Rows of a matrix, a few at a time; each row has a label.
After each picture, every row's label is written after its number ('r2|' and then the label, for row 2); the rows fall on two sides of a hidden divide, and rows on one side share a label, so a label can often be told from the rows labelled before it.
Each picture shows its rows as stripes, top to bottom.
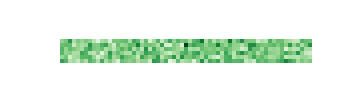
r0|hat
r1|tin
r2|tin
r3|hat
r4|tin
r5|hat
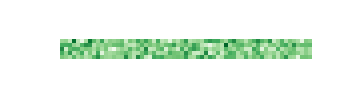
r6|tin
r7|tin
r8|tin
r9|tin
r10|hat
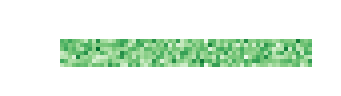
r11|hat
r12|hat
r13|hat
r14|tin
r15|tin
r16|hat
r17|hat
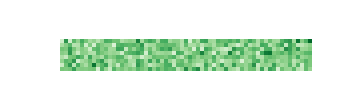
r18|hat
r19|tin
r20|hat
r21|hat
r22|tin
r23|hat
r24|tin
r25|tin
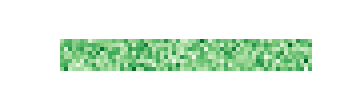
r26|hat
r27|tin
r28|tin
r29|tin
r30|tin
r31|hat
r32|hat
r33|hat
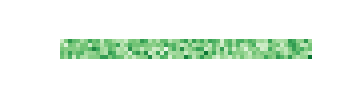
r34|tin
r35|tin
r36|tin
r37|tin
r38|tin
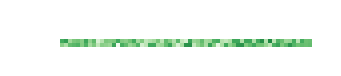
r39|hat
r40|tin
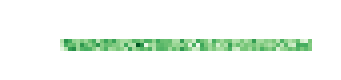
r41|tin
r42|hat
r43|tin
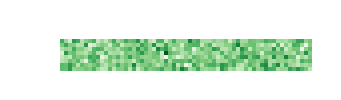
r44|tin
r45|hat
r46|tin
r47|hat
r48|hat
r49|tin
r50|hat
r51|tin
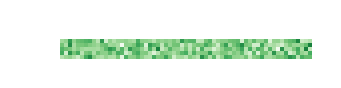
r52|tin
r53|hat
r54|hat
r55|tin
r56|hat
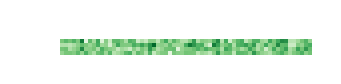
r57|hat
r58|hat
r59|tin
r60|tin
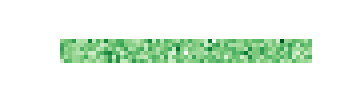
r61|tin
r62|hat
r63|hat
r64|hat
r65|hat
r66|hat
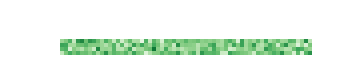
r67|tin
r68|hat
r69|hat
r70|hat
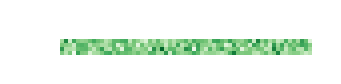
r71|hat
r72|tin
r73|tin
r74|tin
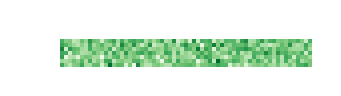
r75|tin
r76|tin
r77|tin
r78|hat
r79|hat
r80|hat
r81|tin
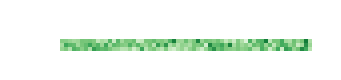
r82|tin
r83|hat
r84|hat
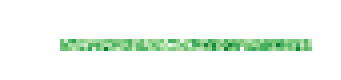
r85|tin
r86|hat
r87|tin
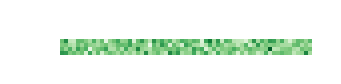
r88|tin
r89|tin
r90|hat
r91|tin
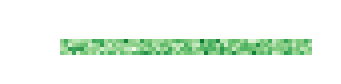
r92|hat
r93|hat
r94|tin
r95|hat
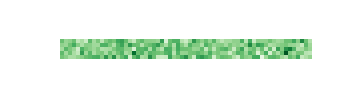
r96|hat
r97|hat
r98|hat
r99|hat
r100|tin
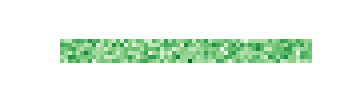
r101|tin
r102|tin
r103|hat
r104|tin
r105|hat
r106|tin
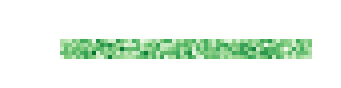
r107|hat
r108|tin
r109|tin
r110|tin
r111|tin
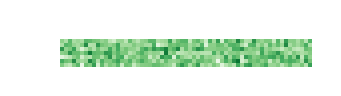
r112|hat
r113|hat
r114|hat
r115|tin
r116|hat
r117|tin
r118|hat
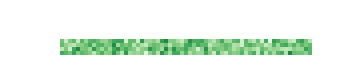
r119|tin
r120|tin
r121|tin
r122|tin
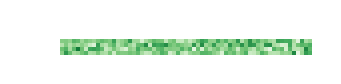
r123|hat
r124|hat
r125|tin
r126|hat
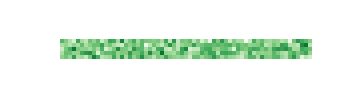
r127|tin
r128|hat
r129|hat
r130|tin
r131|tin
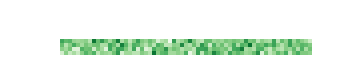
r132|tin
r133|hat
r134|hat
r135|hat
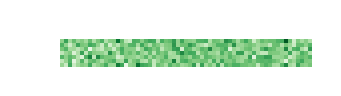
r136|hat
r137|tin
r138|hat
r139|tin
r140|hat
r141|tin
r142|hat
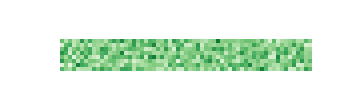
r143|tin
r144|hat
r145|hat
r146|hat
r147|hat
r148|tin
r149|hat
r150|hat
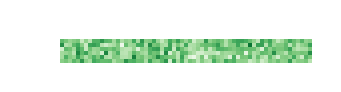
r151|hat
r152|hat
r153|hat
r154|tin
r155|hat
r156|tin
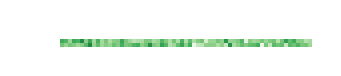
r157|tin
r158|tin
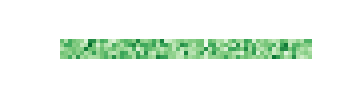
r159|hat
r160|hat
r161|hat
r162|tin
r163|tin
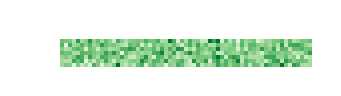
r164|tin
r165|tin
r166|hat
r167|tin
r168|tin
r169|hat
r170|hat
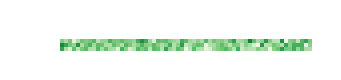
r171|tin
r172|hat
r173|hat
